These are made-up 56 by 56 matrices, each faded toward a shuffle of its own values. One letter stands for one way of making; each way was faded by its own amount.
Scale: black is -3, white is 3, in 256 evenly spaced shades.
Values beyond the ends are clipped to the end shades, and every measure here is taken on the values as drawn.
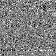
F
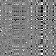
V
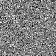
F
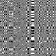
V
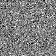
F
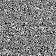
F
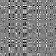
V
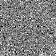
F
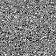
F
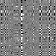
V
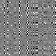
V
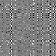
V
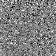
F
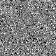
F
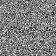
F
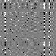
V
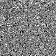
F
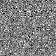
F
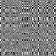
V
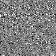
F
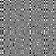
V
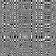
V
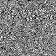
F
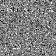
F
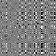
V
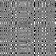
V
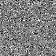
F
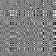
V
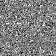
F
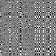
V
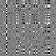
V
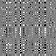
V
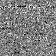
F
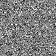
F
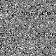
F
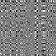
V
